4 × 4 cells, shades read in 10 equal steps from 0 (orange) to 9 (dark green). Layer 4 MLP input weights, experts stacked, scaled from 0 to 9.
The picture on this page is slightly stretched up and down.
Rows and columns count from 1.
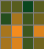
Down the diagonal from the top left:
6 3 7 5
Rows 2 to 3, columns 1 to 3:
8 3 7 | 3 0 7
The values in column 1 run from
3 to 8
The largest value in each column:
8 6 9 6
